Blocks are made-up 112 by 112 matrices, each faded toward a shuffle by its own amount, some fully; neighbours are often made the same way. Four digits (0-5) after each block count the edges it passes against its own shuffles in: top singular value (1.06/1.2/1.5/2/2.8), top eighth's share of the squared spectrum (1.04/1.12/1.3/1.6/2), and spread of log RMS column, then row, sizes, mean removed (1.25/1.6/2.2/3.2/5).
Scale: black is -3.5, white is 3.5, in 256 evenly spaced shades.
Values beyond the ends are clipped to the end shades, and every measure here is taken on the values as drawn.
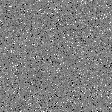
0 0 0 0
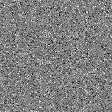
3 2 0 0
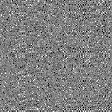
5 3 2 2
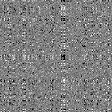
5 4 3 3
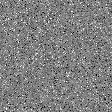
0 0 0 0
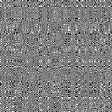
5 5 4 4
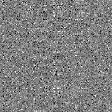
4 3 2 2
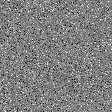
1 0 0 0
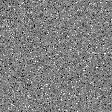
2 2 0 0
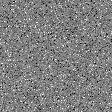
0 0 0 0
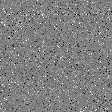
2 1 0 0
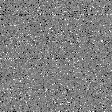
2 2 0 2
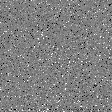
1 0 0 1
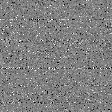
2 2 0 2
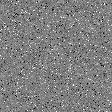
0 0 0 0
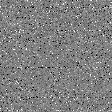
1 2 0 2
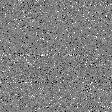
1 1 0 2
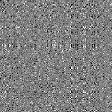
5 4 3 2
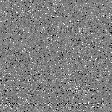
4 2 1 2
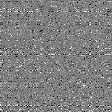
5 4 2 3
